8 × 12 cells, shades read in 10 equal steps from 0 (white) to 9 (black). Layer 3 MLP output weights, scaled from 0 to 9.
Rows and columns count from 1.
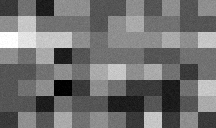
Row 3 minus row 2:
-4 -1 -3 -3 -1 -1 0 1 -1 -2 -2 -4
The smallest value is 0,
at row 3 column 1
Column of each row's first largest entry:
3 6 6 4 11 4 3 1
